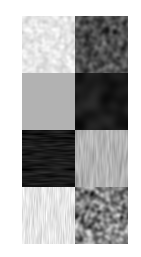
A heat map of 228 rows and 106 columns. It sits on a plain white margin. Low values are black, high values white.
The table splits into 4 rows of 2 panels. Panel 1,1: very high, blotchy, faint in contrast. Panel 1,2: low, blotchy. Panel 2,1: high, flat. Panel 2,2: very low, smooth, faint in contrast. Panel 3,1: very low, streaked across, faint in contrast. Panel 3,2: high, streaked downward, faint in contrast. Panel 4,1: very high, streaked downward, faint in contrast. Panel 4,2: middling, blotchy, strong in contrast.
